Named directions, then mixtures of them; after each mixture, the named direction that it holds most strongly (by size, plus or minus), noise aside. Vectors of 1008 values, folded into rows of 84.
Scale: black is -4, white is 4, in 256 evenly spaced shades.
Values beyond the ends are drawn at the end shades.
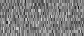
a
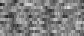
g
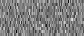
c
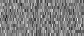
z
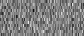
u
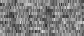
g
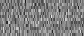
a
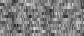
g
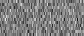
z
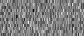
u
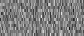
z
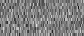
a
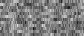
g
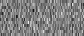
u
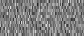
c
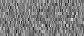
c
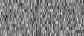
z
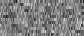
z
